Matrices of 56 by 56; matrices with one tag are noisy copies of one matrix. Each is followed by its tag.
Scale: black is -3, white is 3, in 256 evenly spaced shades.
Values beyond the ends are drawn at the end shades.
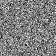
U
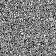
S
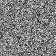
U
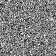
S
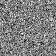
S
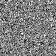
S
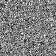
S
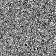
U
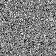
S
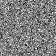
U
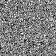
S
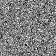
U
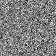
U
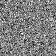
S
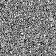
S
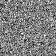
S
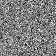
U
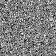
S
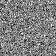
S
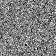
U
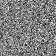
U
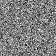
U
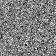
U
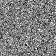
U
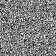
S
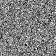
U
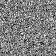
S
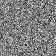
U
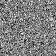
S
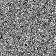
U
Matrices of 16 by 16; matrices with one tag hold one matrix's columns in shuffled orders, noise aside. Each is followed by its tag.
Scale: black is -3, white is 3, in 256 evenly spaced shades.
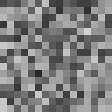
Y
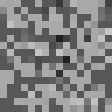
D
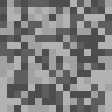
Y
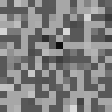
D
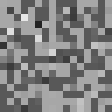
D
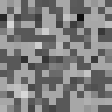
D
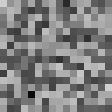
D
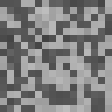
Y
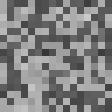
Y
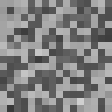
D
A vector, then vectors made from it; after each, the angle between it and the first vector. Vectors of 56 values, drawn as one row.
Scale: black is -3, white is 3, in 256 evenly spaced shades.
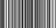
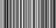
nearly opposite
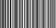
orthogonal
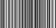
nearly parallel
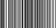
nearly parallel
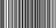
nearly parallel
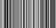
nearly opposite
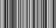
partly opposed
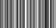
partly opposed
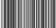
partly opposed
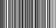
nearly parallel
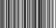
partly aligned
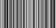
nearly opposite
